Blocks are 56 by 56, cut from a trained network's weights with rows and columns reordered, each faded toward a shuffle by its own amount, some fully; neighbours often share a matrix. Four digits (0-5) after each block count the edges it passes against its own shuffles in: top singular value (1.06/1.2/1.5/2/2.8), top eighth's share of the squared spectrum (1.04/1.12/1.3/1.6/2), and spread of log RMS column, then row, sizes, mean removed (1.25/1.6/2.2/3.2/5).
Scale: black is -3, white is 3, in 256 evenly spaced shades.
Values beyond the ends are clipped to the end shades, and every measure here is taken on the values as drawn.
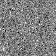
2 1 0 0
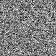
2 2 0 0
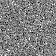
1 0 0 0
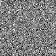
3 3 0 1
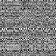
4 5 2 3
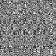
4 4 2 2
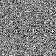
3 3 1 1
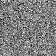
1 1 0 0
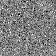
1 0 0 0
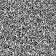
0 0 0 0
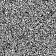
1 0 0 0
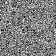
2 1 0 0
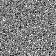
1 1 0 0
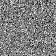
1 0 0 0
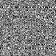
4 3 1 2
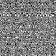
3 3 1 2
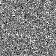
0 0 0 0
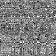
4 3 0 2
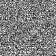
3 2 0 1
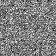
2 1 0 0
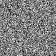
1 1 0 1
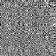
4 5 2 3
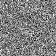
0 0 0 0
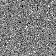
1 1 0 0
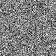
1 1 0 0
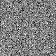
2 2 0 0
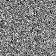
0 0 0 0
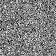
1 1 0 0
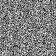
1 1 0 0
